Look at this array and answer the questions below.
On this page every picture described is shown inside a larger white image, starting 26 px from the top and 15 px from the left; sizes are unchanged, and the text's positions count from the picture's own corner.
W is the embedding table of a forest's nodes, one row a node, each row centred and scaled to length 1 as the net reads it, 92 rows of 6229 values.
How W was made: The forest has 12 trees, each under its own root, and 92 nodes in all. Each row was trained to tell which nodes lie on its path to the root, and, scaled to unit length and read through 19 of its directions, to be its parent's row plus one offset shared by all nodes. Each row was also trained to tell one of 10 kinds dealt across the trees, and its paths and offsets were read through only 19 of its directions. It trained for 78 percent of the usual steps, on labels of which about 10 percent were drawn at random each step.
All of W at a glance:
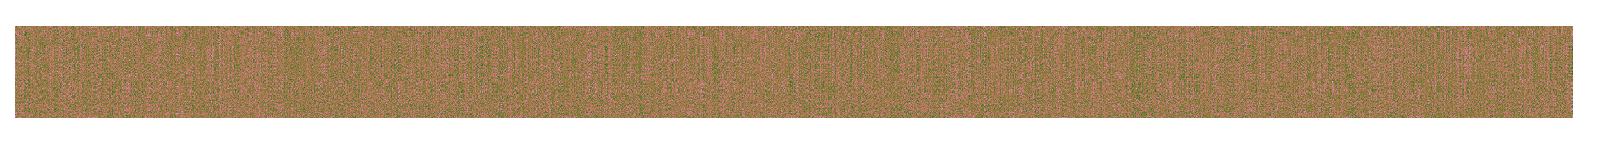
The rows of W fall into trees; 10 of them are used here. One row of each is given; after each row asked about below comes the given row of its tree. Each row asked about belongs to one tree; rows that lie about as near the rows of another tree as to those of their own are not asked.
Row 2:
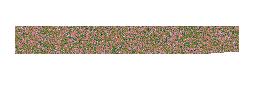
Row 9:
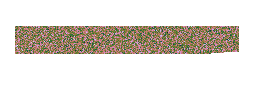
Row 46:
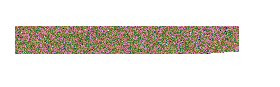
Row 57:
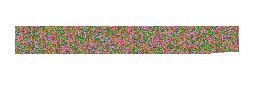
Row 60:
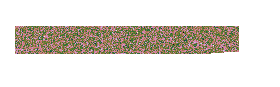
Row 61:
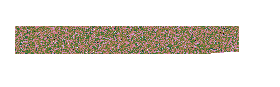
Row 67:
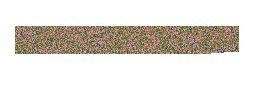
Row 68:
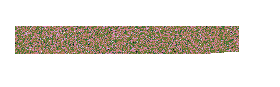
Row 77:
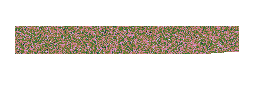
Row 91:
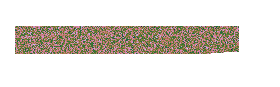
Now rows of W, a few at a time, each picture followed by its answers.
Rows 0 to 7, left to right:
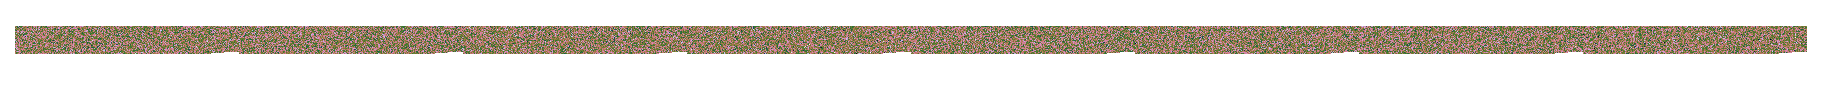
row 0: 46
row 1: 91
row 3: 46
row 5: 91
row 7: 61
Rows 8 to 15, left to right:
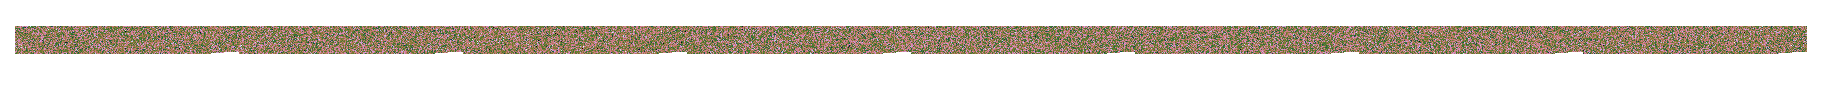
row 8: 61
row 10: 61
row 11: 77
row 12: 57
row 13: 77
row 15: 68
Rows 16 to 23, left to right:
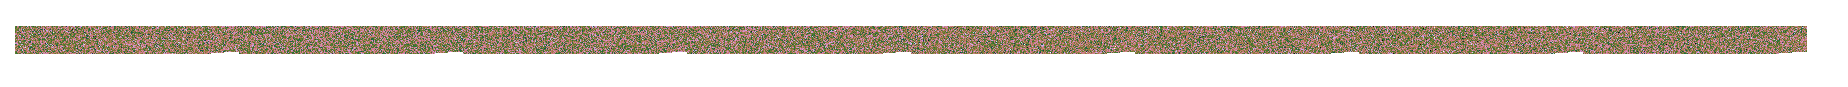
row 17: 91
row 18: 9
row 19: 67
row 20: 77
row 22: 46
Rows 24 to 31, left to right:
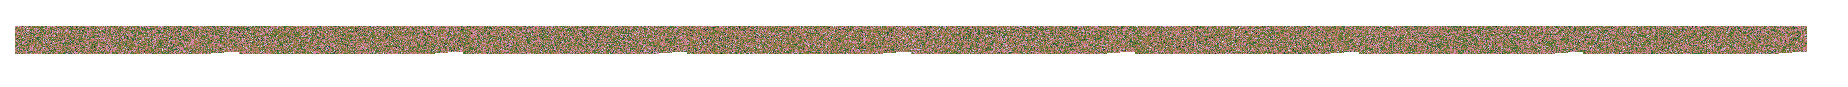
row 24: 77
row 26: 77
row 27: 77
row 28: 46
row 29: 68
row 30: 77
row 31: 46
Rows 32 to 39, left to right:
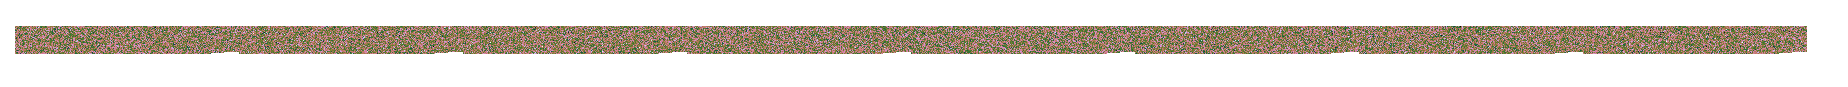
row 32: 46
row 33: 68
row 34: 68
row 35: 2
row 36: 67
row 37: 46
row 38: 77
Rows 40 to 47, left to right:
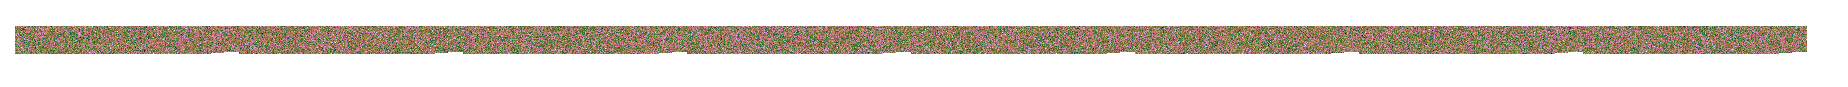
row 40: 46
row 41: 68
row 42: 77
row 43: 91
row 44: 68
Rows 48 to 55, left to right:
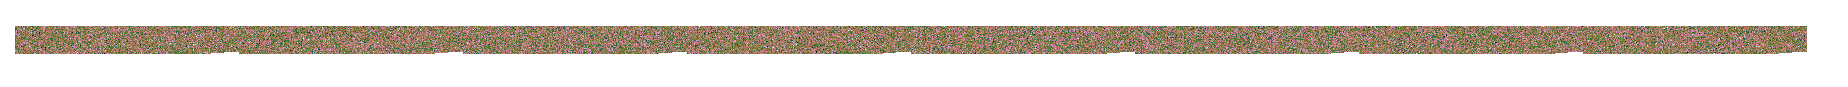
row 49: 61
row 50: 68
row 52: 9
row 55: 68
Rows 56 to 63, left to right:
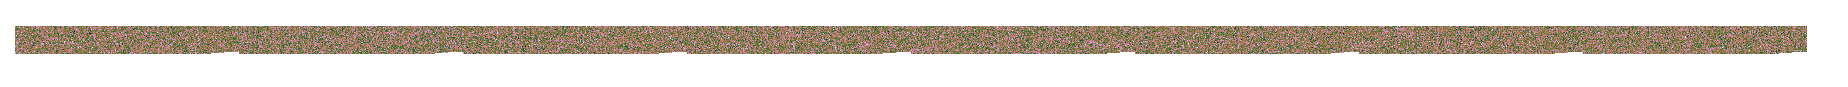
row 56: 9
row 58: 46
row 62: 61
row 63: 68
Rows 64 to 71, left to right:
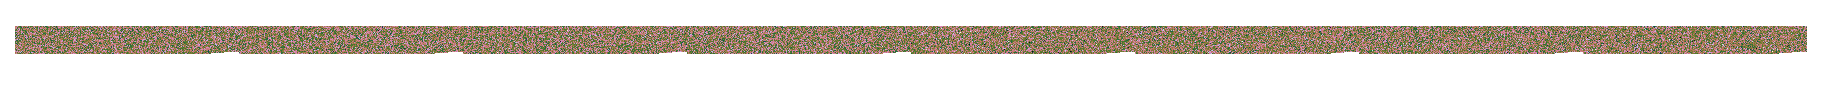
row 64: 60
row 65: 60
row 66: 9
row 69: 46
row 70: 61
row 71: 9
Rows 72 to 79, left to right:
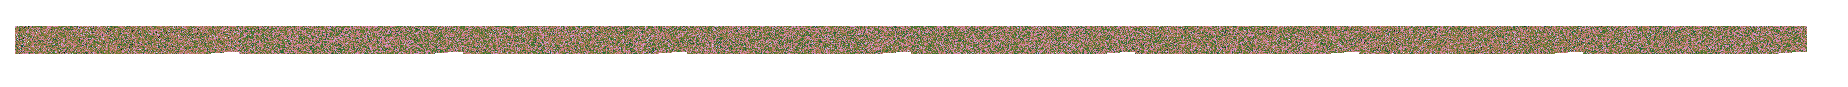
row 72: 77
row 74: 91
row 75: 60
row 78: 61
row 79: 57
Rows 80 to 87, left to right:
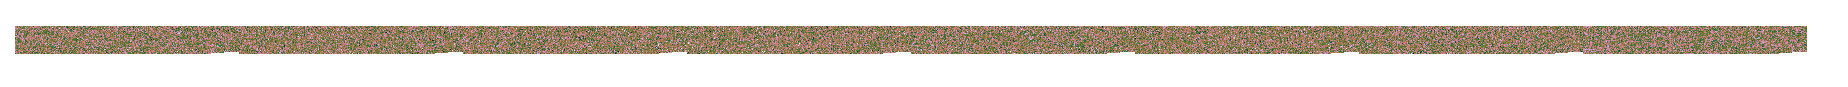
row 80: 2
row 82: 61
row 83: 61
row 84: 9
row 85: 68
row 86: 67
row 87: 60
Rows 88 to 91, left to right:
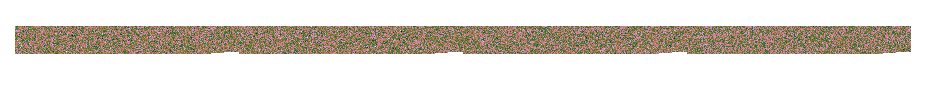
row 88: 9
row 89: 67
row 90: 2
